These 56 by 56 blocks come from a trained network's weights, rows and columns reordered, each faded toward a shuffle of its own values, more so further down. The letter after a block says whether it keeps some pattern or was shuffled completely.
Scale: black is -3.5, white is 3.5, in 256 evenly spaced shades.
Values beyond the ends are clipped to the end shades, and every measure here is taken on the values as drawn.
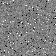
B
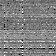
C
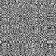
C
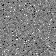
B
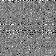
C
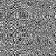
C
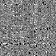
C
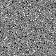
B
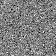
B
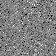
B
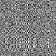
C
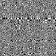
C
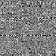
C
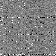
C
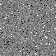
B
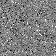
B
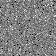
B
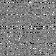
C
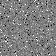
B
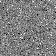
B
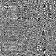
C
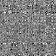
C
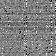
C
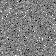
B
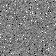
B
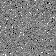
B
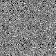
C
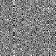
C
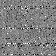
C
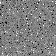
B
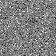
B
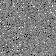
B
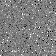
B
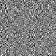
C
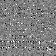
C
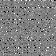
C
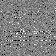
C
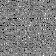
C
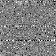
C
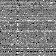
C
